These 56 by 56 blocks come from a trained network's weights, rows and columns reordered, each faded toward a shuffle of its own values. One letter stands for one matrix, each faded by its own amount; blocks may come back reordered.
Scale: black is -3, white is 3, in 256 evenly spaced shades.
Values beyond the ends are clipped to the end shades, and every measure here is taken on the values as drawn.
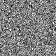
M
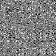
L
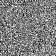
M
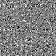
L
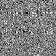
L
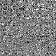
L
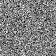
M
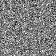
M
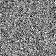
M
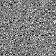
L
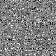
L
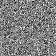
M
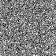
M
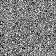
M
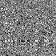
L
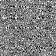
L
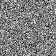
M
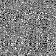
L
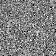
M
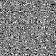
L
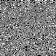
L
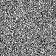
M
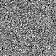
M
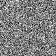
M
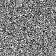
M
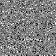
L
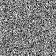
M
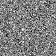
M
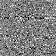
L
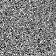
M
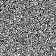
M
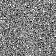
M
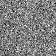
M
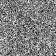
M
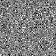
L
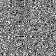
L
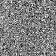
M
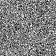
M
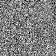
M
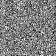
M
